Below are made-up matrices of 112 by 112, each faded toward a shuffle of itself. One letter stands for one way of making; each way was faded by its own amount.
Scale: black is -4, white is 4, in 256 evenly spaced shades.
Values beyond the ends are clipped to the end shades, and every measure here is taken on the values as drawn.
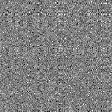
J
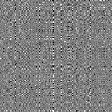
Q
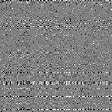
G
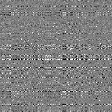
G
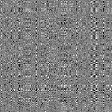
Q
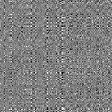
Q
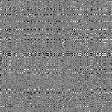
G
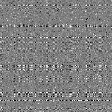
G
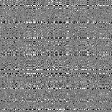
G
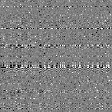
G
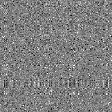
J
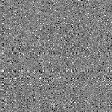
J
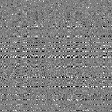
G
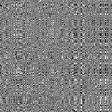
Q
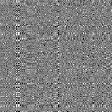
Q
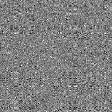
J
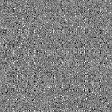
J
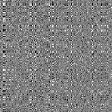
Q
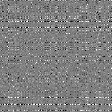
G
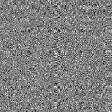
J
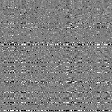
G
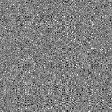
J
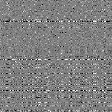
G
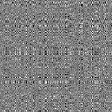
Q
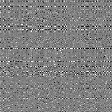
G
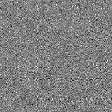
J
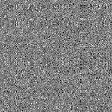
J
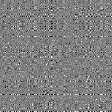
G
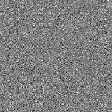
J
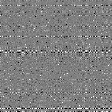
G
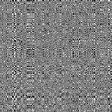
Q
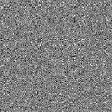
J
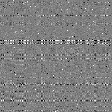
G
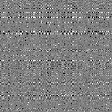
G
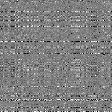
G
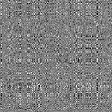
Q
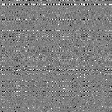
G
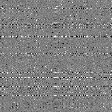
G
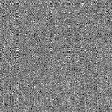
J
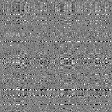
G
